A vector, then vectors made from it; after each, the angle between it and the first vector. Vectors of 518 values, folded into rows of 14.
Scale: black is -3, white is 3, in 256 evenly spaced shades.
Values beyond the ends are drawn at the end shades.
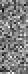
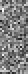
nearly opposite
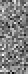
nearly opposite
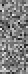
nearly opposite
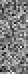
nearly parallel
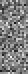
nearly parallel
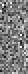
partly aligned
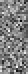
orthogonal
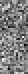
partly opposed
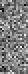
nearly parallel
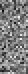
nearly parallel
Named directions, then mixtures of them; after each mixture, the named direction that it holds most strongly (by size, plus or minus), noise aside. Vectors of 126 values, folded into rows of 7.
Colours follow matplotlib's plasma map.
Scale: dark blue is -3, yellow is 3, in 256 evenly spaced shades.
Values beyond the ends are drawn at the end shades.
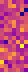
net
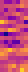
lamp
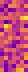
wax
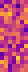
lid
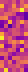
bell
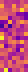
bell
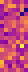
net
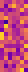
wax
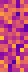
lid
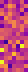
net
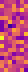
bell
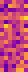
wax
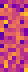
bell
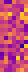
lid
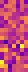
net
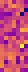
net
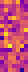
lamp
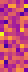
wax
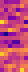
lamp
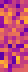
lid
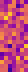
lid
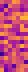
wax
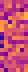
bell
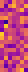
wax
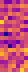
lamp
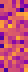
bell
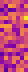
wax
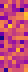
bell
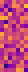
wax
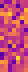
lid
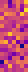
net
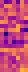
lamp
